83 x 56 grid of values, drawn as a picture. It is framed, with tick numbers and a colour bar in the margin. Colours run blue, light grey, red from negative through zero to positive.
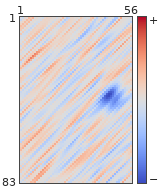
On average the colour sits 50% of the way up the scale. A single dip lies in the middle right. The halves do not mirror each other. The middle right is the ninth with the lowest average.
